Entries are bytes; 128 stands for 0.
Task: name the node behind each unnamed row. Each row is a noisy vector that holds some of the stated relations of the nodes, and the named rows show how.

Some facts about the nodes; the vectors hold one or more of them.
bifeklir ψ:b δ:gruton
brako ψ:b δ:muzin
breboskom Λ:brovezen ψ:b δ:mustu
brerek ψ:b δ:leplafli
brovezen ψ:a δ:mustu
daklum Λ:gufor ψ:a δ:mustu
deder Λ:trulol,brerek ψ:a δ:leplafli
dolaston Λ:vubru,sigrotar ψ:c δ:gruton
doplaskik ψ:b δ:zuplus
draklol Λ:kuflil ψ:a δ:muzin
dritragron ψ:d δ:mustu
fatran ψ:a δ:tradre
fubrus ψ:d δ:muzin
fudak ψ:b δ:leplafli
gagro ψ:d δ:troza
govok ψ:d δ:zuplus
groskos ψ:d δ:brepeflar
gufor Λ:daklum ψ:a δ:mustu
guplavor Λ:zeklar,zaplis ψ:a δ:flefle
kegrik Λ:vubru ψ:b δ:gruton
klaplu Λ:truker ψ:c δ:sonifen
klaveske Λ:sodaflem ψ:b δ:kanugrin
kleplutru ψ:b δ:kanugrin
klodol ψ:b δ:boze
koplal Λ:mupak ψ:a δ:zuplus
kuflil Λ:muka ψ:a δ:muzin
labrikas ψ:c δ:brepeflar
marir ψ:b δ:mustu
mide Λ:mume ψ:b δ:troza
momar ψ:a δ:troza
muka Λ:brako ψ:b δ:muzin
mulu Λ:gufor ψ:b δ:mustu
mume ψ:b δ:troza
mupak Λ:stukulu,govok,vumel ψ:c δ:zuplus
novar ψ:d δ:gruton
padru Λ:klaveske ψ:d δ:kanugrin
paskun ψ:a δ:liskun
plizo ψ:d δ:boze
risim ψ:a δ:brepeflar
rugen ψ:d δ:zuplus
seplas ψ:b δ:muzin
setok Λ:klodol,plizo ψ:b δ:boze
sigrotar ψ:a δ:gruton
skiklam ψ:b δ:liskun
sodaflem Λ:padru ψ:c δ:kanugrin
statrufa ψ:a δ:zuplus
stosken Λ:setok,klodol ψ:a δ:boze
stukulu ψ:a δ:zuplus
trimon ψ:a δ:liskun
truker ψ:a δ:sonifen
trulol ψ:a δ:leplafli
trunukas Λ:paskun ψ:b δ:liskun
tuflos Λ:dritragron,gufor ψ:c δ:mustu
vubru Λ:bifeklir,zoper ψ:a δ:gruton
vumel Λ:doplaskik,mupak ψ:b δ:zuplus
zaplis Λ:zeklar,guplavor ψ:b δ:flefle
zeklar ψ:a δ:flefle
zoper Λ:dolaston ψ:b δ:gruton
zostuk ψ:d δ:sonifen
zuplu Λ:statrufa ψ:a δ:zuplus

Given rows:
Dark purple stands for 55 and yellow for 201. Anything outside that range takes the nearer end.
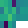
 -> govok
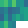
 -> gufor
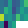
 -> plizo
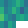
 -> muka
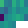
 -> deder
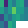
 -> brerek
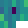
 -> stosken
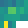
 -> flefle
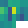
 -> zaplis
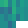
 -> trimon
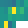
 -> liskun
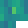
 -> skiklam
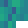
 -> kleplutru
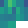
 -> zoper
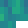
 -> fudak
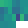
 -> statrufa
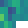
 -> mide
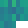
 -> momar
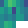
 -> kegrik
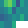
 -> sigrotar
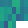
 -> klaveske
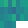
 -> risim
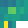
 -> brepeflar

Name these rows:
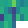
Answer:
tuflos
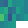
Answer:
mume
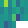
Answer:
truker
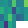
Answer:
sodaflem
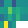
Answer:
gruton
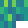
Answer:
klaplu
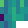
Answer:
trulol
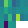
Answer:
novar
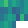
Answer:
zuplu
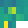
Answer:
muzin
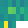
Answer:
mustu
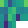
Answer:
paskun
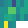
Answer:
zuplus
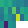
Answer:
dritragron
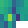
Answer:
mupak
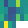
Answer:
breboskom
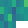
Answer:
labrikas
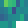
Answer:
vubru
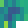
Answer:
brovezen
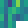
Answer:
trunukas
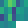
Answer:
dolaston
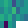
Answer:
rugen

